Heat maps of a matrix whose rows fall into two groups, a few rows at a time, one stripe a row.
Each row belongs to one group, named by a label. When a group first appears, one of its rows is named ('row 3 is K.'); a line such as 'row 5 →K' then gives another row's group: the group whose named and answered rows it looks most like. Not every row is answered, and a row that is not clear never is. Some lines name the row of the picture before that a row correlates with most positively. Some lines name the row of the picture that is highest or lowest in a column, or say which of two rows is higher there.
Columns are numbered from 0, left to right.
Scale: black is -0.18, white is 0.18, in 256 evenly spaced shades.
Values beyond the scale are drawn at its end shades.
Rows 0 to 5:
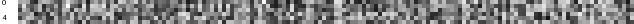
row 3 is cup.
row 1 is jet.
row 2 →jet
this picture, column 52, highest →1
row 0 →jet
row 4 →cup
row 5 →jet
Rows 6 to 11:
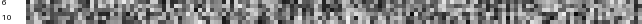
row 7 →jet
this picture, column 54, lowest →10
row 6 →jet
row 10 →cup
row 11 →cup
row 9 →cup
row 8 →jet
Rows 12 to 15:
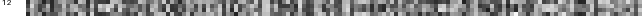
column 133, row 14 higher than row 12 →No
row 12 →cup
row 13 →jet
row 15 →cup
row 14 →jet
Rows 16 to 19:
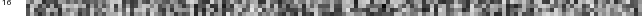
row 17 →jet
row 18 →jet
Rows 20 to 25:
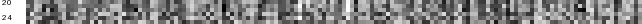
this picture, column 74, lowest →23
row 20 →cup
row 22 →cup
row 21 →cup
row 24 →cup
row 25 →jet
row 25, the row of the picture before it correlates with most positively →17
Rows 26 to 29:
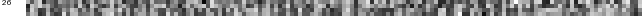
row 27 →cup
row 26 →cup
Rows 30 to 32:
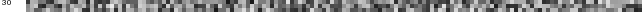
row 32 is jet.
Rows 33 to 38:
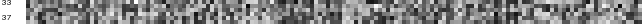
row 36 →jet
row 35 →cup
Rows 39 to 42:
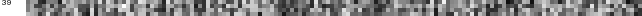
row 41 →jet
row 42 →jet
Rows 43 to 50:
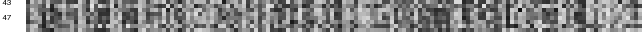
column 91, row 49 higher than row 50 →No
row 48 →cup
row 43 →cup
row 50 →cup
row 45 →cup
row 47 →cup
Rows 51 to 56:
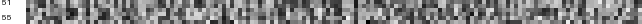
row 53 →cup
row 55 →cup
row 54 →cup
